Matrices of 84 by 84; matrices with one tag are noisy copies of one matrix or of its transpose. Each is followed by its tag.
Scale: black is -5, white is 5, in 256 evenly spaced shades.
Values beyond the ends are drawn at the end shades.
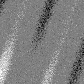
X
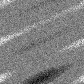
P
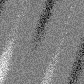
X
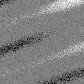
X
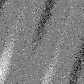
X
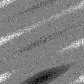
P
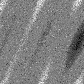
P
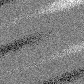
X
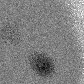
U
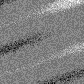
X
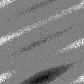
P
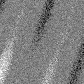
X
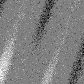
X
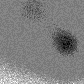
U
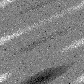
P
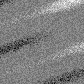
X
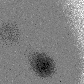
U
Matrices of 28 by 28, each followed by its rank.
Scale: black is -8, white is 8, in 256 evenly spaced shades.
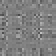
three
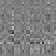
three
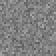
full rank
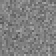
full rank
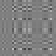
one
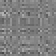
three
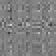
three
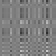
one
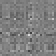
three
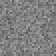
full rank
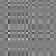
one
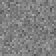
full rank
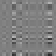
one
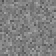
full rank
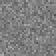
full rank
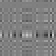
one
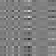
one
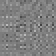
three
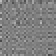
three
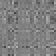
three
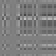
one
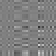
one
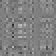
three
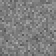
full rank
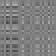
one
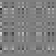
one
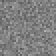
full rank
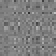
three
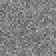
full rank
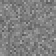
full rank
